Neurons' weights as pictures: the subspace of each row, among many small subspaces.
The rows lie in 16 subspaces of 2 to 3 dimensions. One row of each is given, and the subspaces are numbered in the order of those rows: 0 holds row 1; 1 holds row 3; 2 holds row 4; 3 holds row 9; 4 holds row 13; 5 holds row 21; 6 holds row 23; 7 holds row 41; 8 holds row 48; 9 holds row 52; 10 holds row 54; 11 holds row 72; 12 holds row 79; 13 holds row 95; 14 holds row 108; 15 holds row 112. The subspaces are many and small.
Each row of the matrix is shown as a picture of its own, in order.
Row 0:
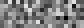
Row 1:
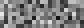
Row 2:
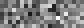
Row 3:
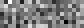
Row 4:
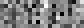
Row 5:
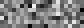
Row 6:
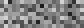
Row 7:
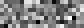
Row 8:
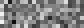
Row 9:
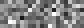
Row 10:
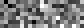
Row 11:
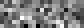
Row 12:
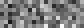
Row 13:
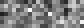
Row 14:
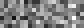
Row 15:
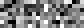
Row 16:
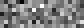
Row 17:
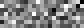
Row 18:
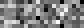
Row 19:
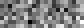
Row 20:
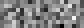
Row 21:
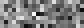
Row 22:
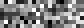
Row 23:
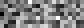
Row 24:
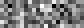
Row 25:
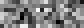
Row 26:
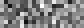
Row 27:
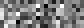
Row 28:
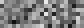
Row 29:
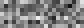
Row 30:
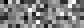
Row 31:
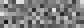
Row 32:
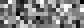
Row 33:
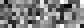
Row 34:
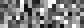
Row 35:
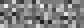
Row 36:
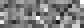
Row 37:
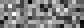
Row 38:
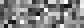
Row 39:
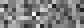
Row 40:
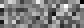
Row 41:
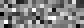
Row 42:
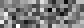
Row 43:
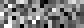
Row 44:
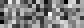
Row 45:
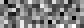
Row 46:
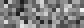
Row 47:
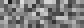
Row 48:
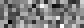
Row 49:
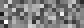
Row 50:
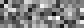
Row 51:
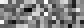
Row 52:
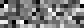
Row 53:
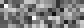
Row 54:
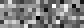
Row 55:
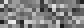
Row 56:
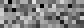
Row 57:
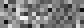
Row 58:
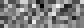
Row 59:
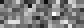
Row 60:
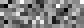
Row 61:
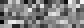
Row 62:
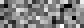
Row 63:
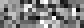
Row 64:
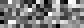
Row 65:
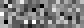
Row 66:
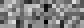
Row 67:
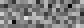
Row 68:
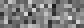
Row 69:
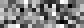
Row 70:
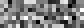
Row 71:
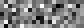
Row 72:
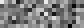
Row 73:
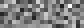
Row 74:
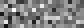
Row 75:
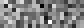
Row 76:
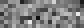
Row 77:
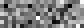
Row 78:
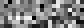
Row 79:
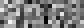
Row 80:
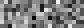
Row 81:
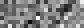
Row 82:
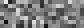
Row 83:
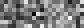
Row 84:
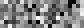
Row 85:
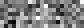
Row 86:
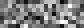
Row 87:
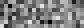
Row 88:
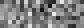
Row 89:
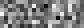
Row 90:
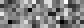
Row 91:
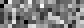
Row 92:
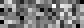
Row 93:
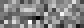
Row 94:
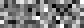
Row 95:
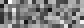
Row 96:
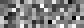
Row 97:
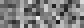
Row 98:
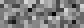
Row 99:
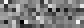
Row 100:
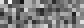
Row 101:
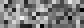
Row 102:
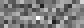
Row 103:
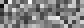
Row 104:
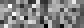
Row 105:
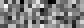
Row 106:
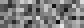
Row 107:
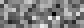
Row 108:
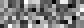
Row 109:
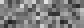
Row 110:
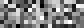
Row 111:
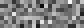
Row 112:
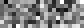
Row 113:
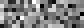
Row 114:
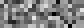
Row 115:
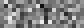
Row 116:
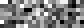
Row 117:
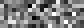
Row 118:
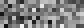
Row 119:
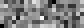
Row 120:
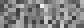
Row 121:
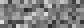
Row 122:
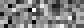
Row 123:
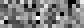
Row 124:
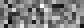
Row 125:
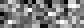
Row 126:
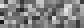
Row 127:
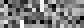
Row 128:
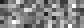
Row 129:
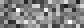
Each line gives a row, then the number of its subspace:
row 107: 4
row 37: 0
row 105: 1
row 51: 11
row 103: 13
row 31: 7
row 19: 0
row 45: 6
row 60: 10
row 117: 3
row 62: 15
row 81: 15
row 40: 9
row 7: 14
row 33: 15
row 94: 8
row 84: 2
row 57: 5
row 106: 10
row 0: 14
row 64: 13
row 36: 8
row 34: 1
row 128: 11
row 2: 1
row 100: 1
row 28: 11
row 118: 0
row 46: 9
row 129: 15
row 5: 13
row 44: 13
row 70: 14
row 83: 5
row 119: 1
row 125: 4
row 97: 10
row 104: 0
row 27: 6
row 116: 11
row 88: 14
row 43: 0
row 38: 15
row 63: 0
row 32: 9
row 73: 6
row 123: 2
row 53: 4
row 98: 4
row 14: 14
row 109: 3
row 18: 10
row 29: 7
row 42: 15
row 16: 7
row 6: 14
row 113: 1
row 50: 4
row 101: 5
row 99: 9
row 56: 1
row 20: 6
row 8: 13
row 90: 4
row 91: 13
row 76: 0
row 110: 15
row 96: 6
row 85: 6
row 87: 0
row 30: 14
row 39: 5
